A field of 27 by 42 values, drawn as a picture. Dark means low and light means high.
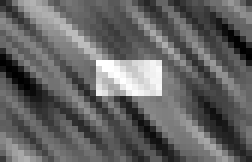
The ninth with the highest average is the centre. No overall slope runs across the table. An odd patch, higher than its surroundings, sits in the centre. The centre is the roughest part.
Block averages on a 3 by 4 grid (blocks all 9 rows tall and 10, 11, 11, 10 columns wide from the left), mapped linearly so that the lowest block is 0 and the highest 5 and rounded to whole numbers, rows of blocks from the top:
3210
0451
2111
